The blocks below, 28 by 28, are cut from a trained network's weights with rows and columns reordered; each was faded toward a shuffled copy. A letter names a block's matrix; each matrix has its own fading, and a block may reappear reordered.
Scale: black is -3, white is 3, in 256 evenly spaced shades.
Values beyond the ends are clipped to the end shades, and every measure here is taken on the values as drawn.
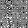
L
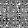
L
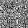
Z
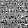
L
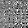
L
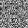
Z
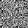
Z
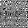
L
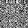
Z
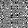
L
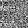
Z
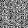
Z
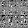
L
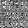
L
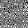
L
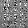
L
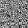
Z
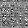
L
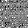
L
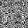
Z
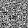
Z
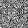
Z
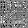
L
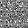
L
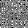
L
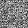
Z
